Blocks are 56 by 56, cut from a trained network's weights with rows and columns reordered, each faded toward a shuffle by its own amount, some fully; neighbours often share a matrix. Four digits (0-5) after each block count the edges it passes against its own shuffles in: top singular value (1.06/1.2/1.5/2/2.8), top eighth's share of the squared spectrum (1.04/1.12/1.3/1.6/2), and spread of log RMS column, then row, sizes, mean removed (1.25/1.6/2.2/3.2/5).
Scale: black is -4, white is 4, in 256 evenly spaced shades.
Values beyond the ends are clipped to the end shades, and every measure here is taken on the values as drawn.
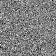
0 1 0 0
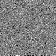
3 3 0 1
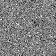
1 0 0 0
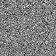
2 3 1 1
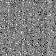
2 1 0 1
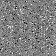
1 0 0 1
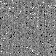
2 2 0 1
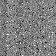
1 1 0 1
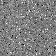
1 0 0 0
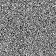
0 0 0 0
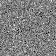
0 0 0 0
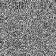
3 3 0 1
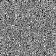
2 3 1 1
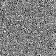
1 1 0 0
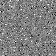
0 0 0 0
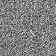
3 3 1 1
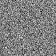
2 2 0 0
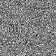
3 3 1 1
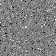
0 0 0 0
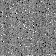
1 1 0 0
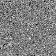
1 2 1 1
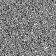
0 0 0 0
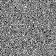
1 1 0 0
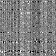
4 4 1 3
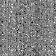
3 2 0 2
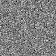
2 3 0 1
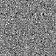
2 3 1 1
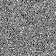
0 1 0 0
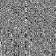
3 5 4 2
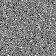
0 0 0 0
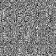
3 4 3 2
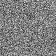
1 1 0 0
